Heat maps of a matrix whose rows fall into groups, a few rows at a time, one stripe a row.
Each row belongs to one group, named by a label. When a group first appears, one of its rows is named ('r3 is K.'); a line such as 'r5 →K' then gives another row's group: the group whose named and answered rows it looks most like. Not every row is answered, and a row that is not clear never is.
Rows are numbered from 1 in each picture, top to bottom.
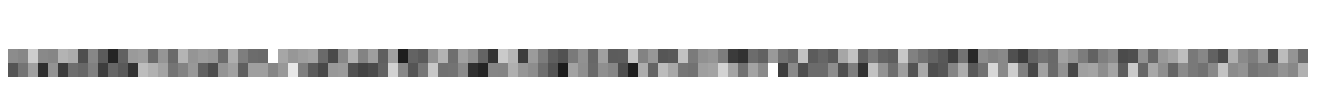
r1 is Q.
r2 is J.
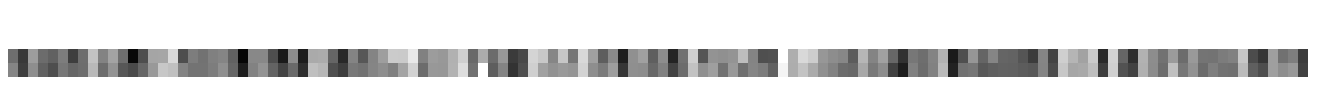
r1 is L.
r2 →L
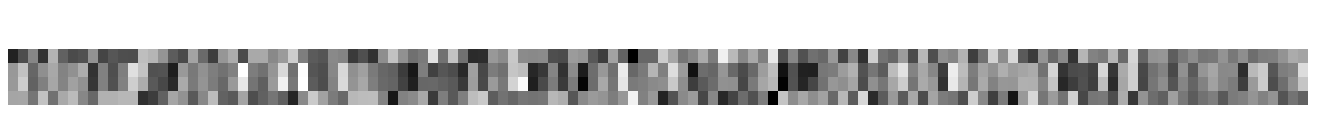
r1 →J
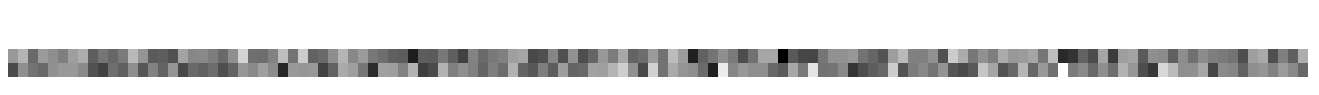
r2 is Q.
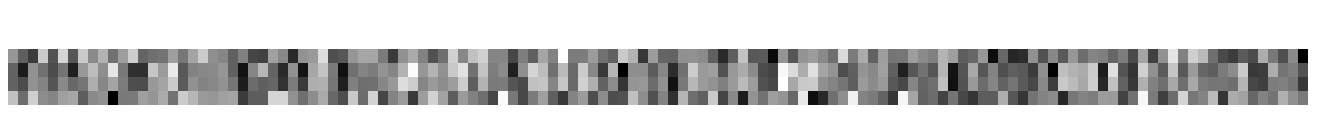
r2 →L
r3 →L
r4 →Q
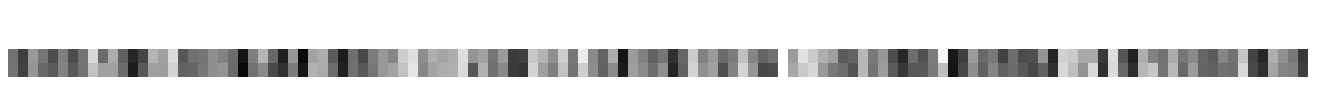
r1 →L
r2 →L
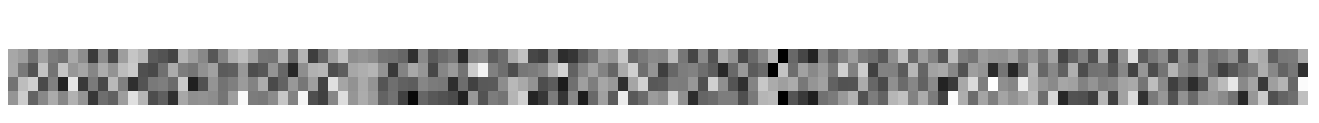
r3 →J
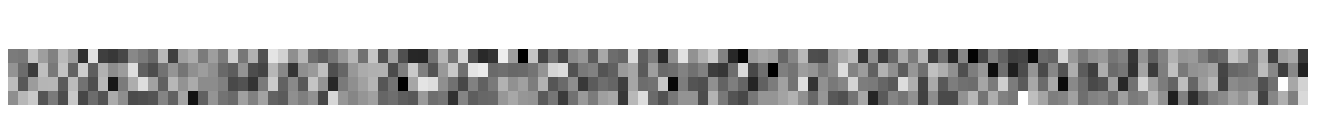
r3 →Q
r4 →J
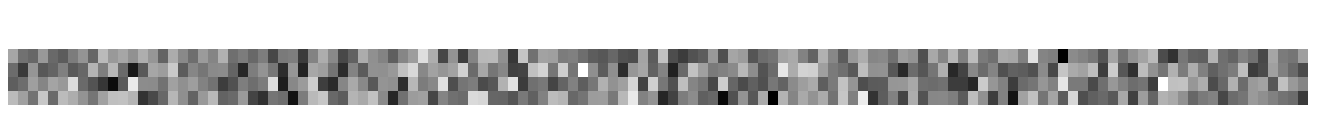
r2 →L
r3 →Q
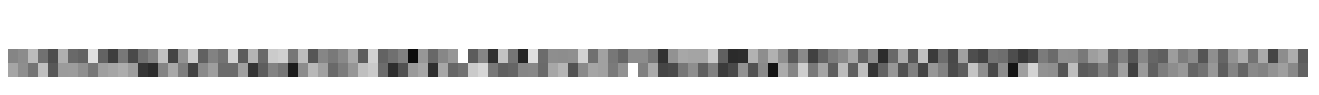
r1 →Q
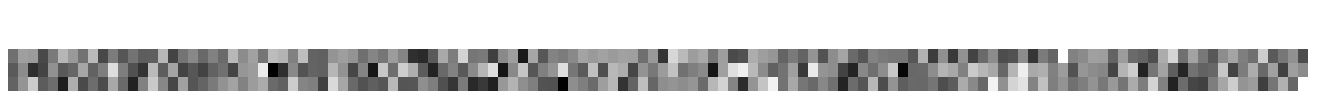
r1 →Q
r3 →J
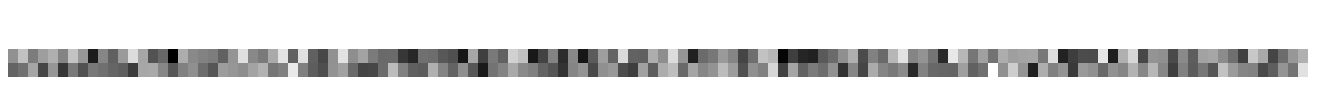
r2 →J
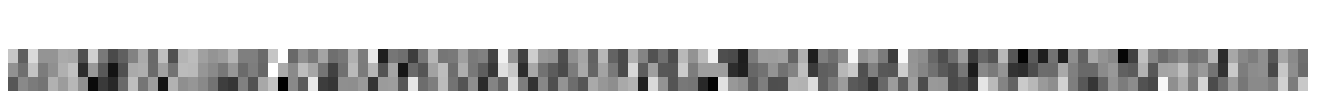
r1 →Q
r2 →Q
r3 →Q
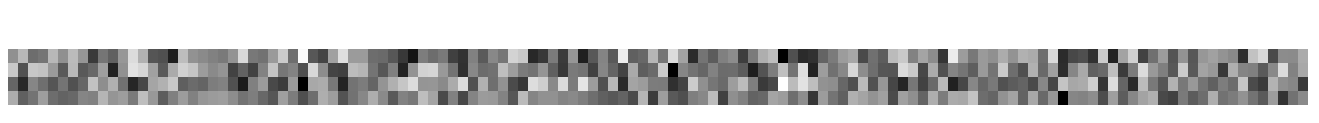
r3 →L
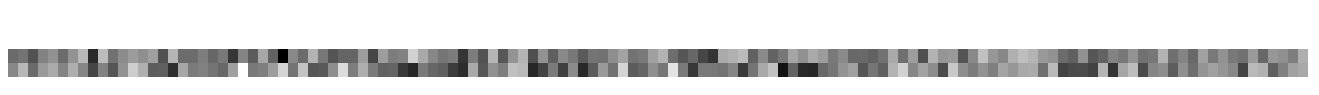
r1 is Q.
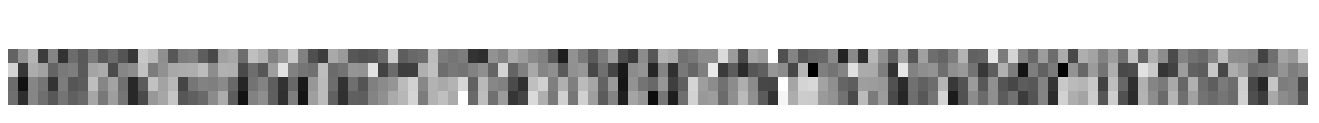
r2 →Q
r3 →L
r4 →L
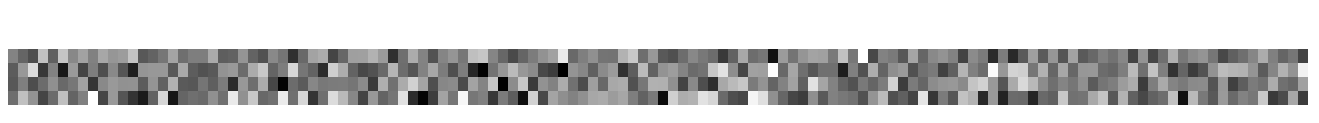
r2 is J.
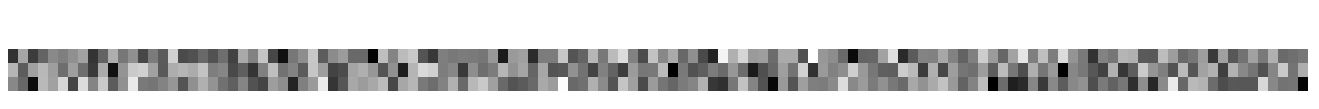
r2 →Q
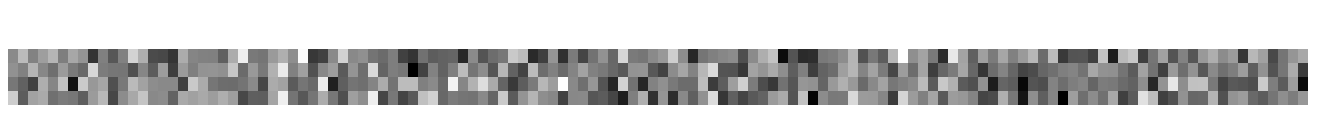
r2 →Q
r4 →Q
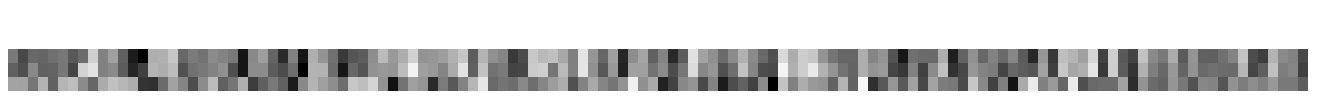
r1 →L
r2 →L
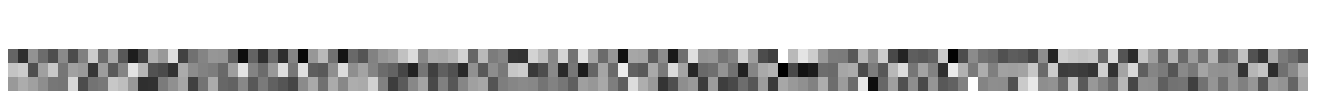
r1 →L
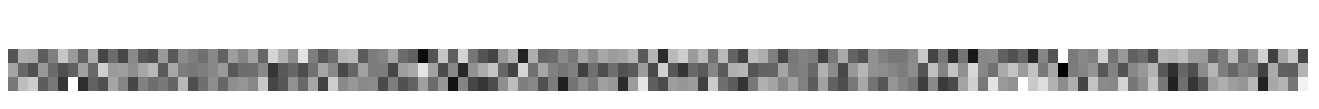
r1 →Q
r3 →J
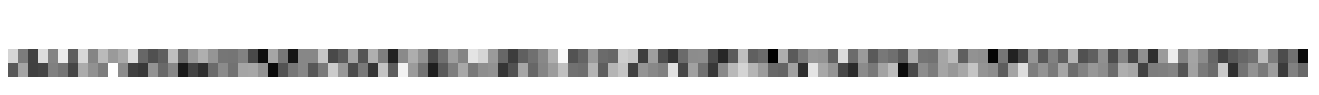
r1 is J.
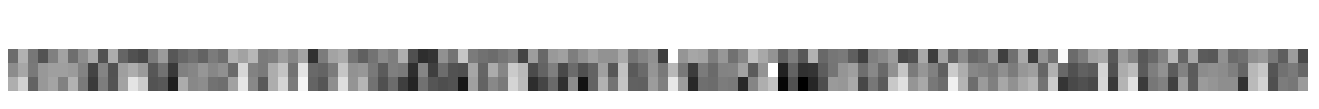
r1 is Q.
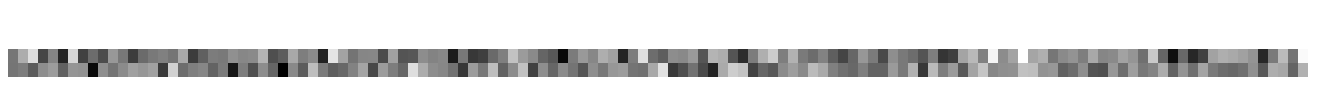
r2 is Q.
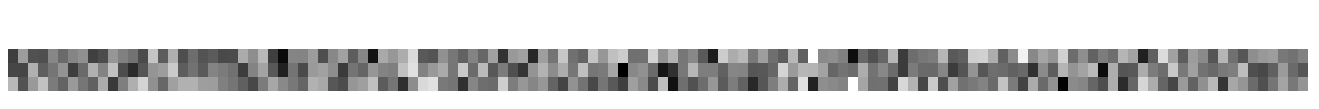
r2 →L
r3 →Q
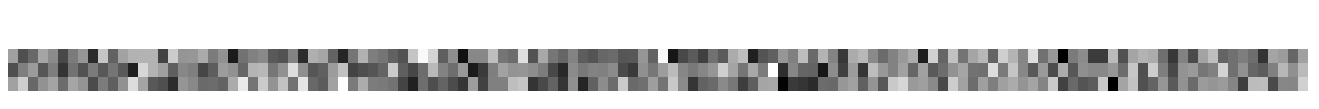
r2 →J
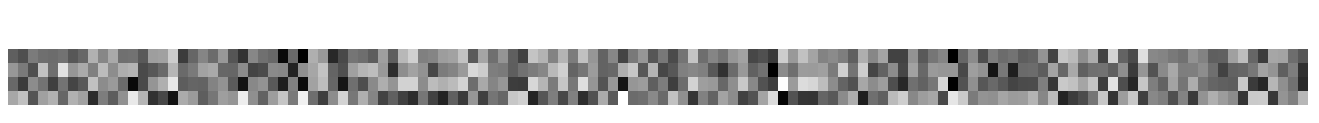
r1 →L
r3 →L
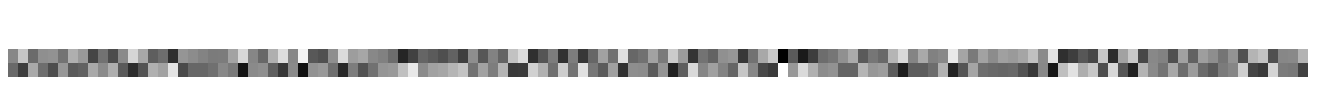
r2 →L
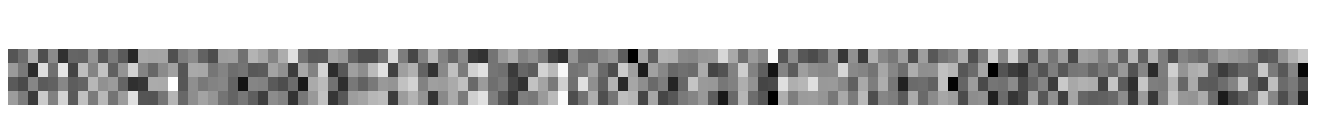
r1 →J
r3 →L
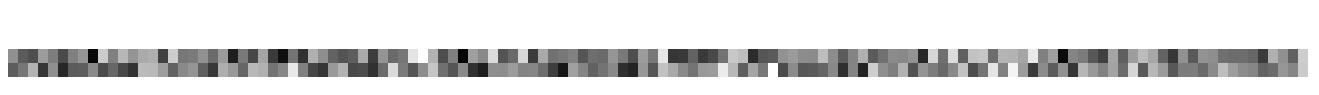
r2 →J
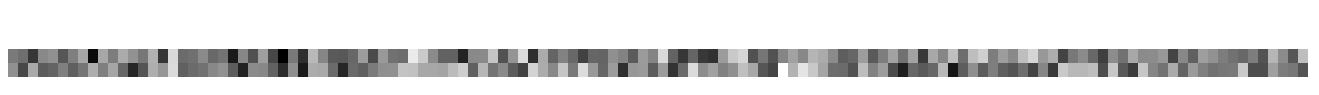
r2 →L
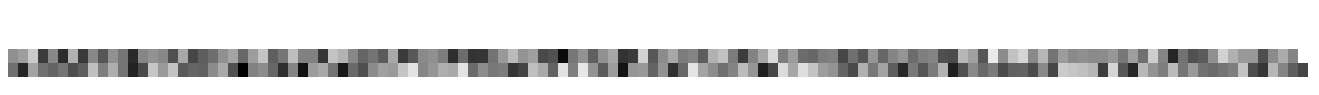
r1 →J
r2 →L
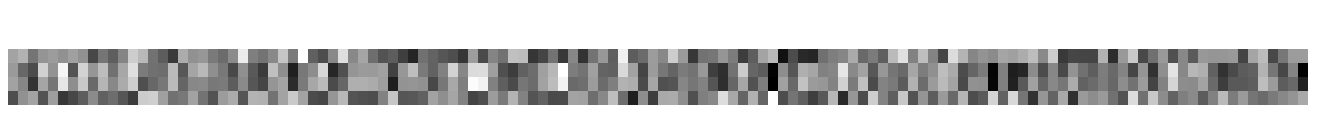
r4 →J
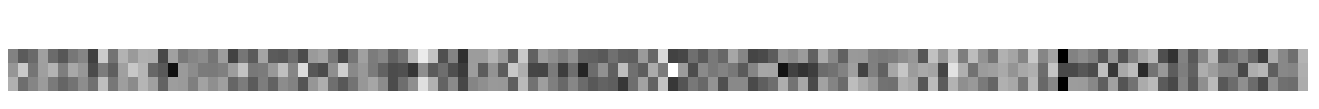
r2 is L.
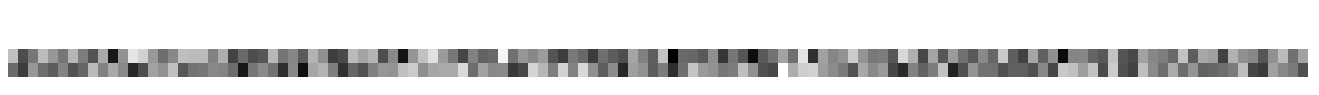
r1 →Q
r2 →L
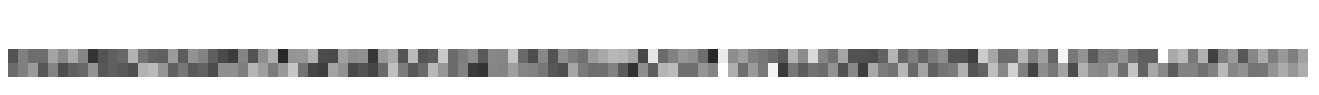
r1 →Q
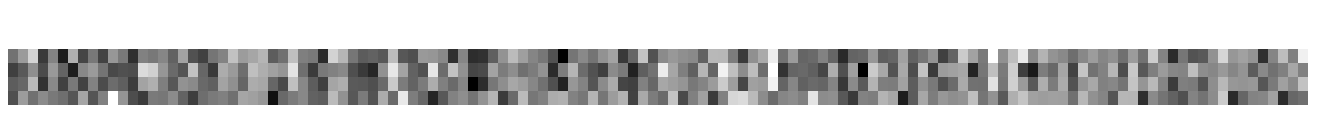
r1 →J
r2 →J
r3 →J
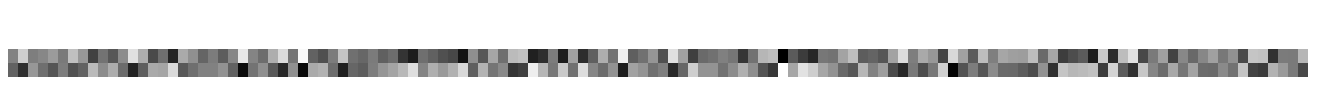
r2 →L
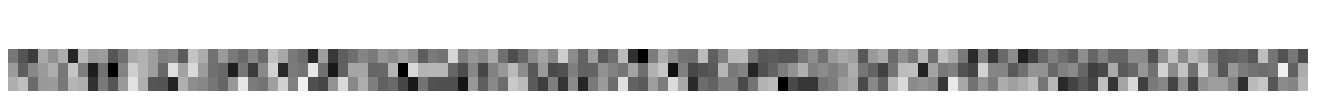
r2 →Q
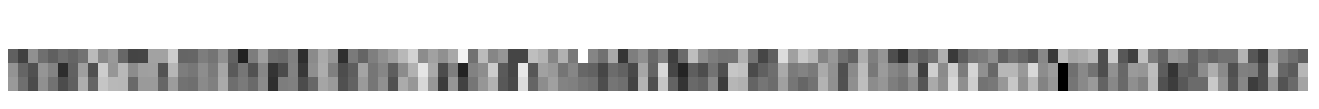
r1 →L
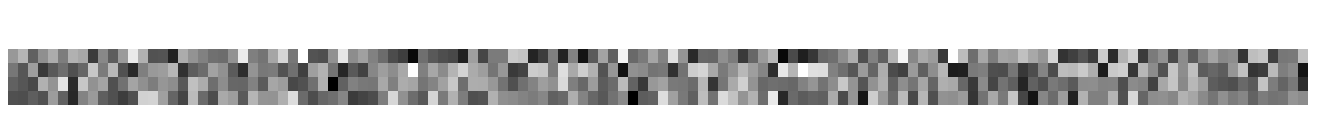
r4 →J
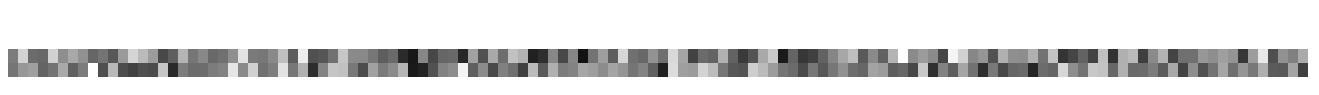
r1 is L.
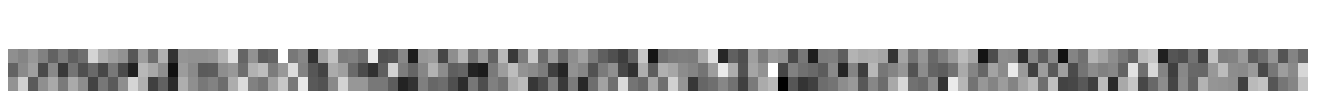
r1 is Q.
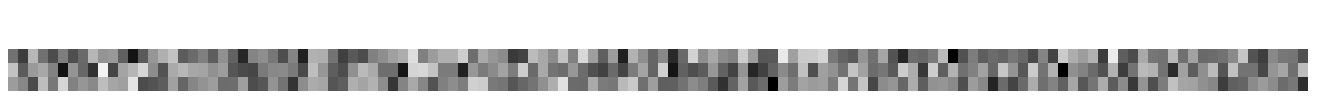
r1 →L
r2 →Q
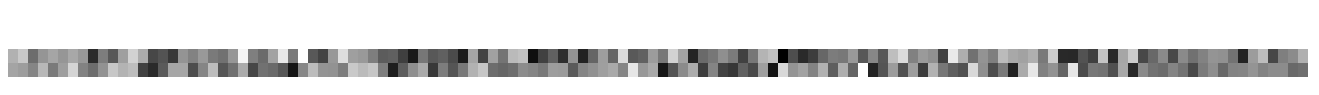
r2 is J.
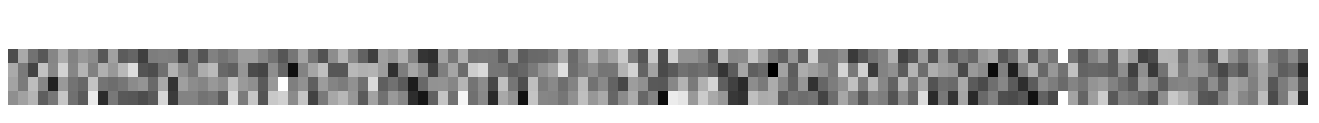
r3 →Q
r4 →Q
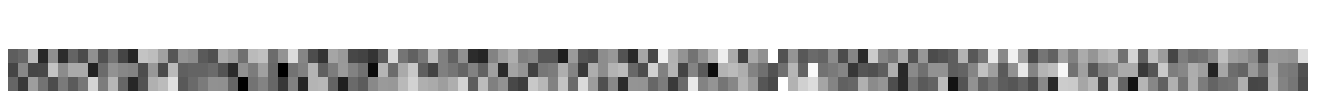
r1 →J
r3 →L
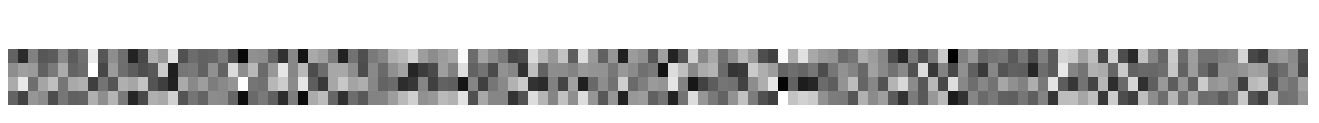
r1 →L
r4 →L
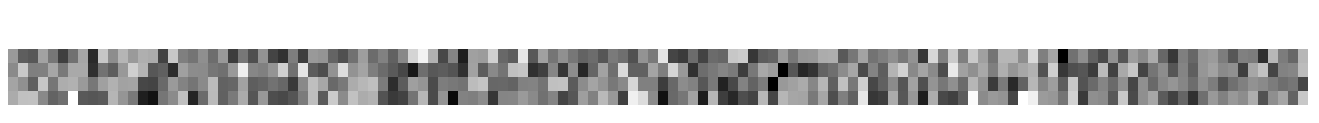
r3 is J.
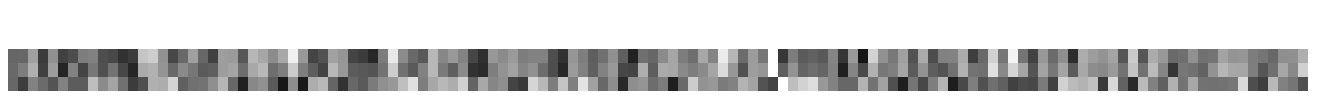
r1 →J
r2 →J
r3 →L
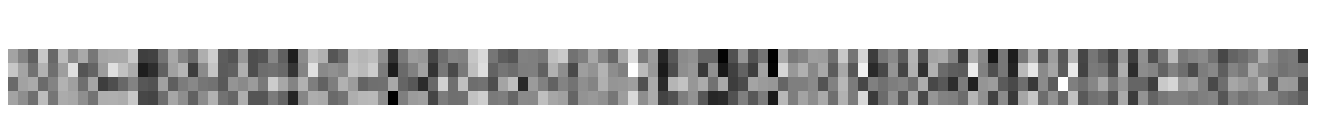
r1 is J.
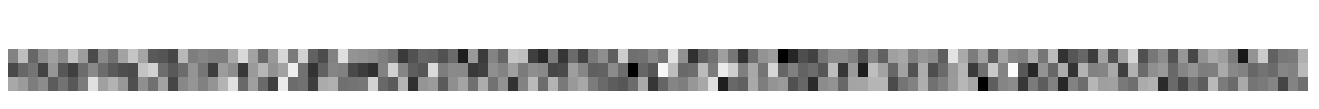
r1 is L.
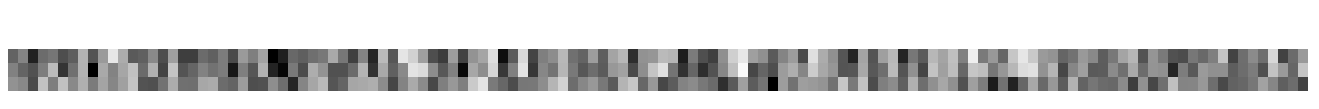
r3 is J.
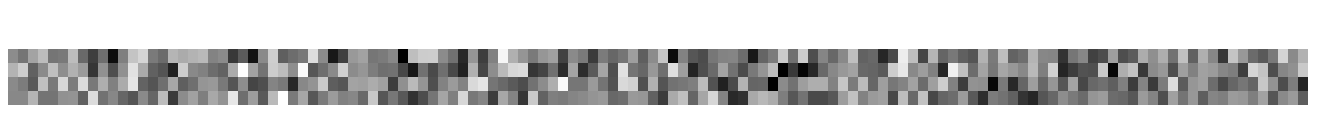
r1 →Q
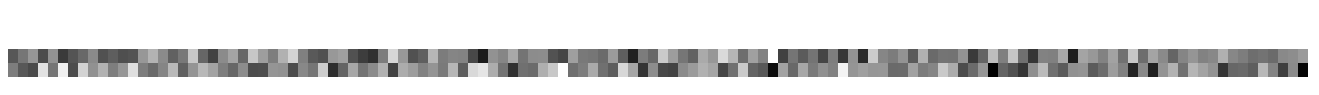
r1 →J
